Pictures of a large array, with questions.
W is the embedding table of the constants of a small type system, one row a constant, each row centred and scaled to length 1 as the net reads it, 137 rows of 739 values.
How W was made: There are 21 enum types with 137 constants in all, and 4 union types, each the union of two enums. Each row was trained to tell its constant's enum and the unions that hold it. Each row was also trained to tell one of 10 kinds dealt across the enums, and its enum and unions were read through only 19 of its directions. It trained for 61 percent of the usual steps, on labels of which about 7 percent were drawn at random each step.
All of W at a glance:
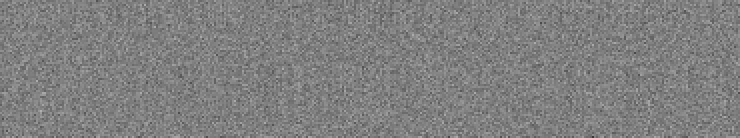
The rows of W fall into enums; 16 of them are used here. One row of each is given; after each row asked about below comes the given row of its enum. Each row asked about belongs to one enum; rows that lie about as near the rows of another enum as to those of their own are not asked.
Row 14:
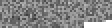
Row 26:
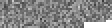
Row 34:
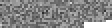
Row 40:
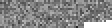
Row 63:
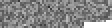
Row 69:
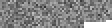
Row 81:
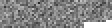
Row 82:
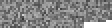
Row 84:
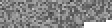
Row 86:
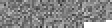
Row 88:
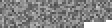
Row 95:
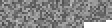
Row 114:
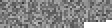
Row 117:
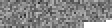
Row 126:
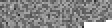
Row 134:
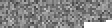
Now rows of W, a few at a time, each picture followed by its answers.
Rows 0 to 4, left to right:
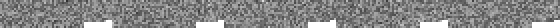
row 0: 69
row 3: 69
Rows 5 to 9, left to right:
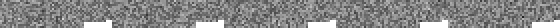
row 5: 14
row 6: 34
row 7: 86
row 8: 81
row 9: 82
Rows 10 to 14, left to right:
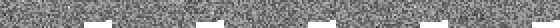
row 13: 81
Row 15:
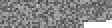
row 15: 84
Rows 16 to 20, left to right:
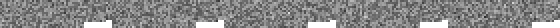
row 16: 82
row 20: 40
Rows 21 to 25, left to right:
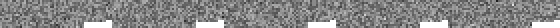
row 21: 82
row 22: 14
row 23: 84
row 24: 81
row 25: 63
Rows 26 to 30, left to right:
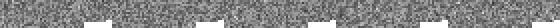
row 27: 63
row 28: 95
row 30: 88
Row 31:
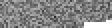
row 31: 126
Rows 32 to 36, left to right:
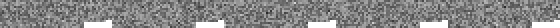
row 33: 84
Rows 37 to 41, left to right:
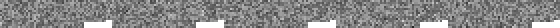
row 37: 26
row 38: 26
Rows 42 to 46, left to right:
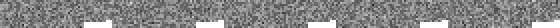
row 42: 14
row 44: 88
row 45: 95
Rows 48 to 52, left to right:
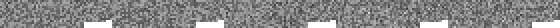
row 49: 14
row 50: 84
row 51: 134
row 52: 86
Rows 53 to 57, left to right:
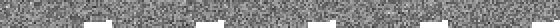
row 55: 86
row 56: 40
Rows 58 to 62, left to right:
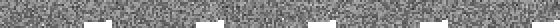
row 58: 81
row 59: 88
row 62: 81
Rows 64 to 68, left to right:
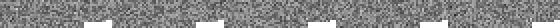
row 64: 126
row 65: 26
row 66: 84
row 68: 114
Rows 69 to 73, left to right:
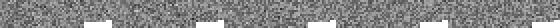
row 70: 134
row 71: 117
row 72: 117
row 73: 134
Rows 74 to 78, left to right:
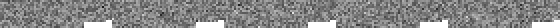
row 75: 114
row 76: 82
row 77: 34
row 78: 126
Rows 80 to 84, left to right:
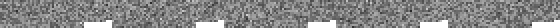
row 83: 69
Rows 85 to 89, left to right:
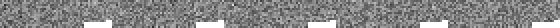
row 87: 134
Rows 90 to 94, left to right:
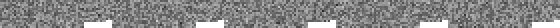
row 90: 69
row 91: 63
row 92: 117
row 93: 34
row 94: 14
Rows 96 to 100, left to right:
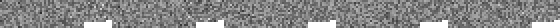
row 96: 114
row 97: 126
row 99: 84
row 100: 117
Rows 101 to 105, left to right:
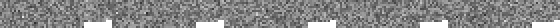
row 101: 81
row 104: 86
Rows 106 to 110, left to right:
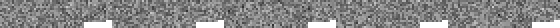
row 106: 40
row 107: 69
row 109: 117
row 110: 26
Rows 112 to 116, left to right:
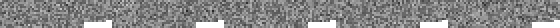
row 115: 134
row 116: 95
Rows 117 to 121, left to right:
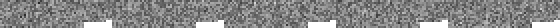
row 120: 95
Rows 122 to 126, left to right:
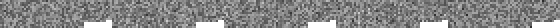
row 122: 126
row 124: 117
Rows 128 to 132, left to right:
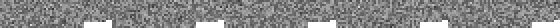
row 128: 82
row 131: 82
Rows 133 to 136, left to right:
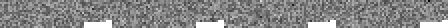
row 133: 126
